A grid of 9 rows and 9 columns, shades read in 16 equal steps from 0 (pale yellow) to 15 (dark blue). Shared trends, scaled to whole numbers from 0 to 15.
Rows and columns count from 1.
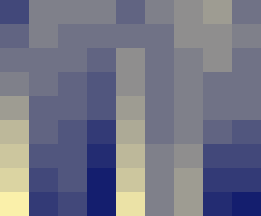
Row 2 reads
10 8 9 9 9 9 7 7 8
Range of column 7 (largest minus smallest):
2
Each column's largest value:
12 13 12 15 10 9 8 14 15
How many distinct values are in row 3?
4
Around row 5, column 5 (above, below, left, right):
7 5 11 9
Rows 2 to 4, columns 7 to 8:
7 7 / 8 7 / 8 9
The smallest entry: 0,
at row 9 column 1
